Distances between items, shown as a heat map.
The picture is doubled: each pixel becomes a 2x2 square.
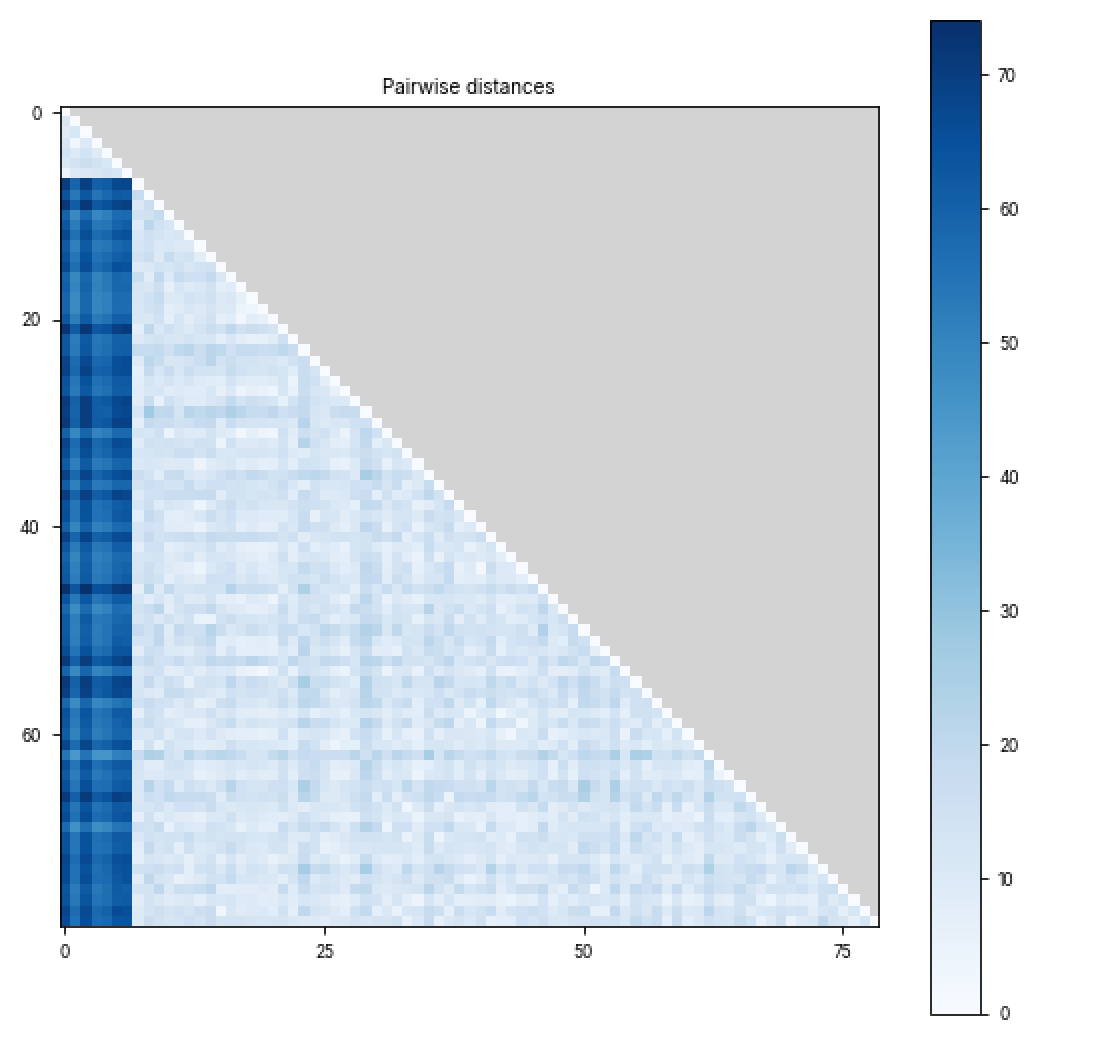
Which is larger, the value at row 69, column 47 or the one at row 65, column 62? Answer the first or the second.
the second
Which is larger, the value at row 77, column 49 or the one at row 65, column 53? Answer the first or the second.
the second
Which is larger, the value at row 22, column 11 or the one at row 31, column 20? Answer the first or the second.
the first
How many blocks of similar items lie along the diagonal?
2
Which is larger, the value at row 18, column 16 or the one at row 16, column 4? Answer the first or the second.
the second
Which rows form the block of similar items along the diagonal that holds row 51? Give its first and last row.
7 to 78
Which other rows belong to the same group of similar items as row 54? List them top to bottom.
7, 8, 9, 10, 11, 12, 13, 14, 15, 16, 17, 18, 19, 20, 21, 22, 23, 24, 25, 26, 27, 28, 29, 30, 31, 32, 33, 34, 35, 36, 37, 38, 39, 40, 41, 42, 43, 44, 45, 46, 47, 48, 49, 50, 51, 52, 53, 55, 56, 57, 58, 59, 60, 61, 62, 63, 64, 65, 66, 67, 68, 69, 70, 71, 72, 73, 74, 75, 76, 77, 78
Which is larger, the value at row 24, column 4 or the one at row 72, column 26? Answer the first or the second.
the first
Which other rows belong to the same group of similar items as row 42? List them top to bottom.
7, 8, 9, 10, 11, 12, 13, 14, 15, 16, 17, 18, 19, 20, 21, 22, 23, 24, 25, 26, 27, 28, 29, 30, 31, 32, 33, 34, 35, 36, 37, 38, 39, 40, 41, 43, 44, 45, 46, 47, 48, 49, 50, 51, 52, 53, 54, 55, 56, 57, 58, 59, 60, 61, 62, 63, 64, 65, 66, 67, 68, 69, 70, 71, 72, 73, 74, 75, 76, 77, 78
